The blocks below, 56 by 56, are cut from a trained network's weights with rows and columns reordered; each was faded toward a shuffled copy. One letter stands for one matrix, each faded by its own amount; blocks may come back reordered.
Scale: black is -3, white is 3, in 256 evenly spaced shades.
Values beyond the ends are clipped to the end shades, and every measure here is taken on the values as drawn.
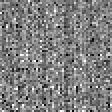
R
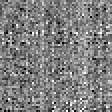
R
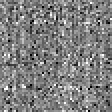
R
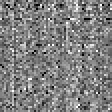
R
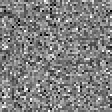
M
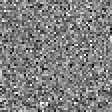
M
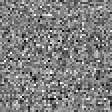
M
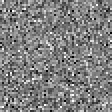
M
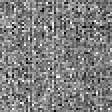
R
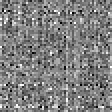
R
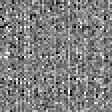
R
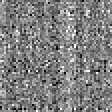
R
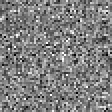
M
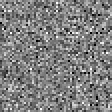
M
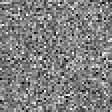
M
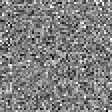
M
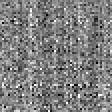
R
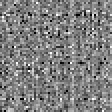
R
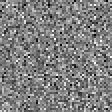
M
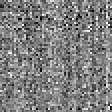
R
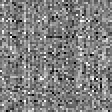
R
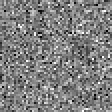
M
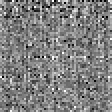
R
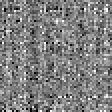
R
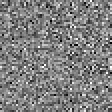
M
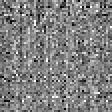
R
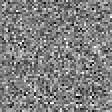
M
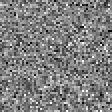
M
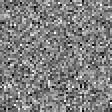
M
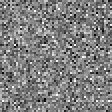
M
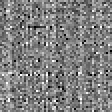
R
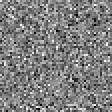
M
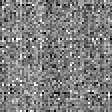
R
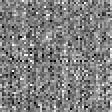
R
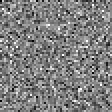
M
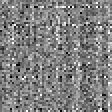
R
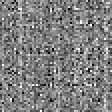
R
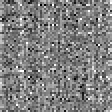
R
